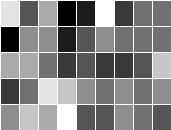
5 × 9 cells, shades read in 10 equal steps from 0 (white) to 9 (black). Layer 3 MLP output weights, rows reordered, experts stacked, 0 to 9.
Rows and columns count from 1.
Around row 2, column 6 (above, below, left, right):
0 7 6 5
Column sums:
24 20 16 26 30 22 27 26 22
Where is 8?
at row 1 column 5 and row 2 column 4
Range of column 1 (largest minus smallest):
8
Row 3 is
3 3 5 7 6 7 7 6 2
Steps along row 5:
down up down up same down up up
